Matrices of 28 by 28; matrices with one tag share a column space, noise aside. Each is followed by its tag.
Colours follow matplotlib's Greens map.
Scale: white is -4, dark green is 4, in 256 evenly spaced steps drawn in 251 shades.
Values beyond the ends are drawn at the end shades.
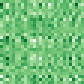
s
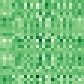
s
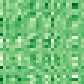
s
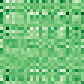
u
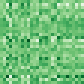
s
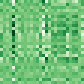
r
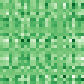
s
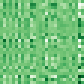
s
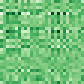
u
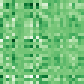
s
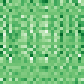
r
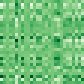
s
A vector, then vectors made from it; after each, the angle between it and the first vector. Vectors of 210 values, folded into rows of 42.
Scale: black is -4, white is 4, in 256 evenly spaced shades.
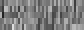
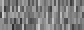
nearly opposite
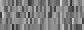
partly opposed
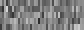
partly aligned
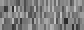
partly opposed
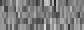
orthogonal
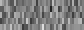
orthogonal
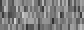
partly aligned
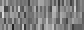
nearly opposite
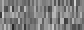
nearly opposite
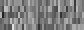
nearly parallel
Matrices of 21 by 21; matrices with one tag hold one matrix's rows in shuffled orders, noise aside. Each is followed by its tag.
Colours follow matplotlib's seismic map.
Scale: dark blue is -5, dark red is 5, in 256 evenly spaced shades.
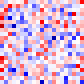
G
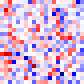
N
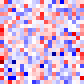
G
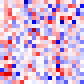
N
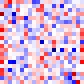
G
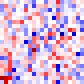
N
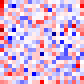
G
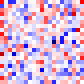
G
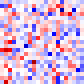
N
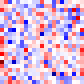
G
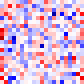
G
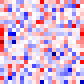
G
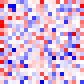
G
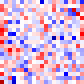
G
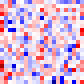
G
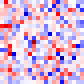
N
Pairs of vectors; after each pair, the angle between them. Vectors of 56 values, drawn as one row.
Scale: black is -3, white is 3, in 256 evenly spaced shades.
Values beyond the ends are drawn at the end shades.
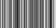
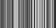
partly opposed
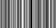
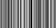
nearly parallel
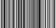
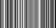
nearly opposite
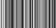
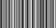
orthogonal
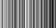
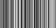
partly opposed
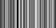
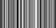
nearly parallel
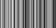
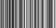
nearly opposite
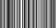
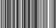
partly aligned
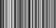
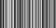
nearly parallel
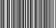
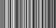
partly opposed
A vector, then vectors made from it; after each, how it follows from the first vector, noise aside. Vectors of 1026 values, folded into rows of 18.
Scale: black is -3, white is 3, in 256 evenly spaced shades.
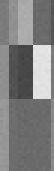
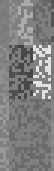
partly zeroed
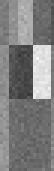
copied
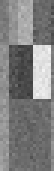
copied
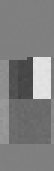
partly zeroed
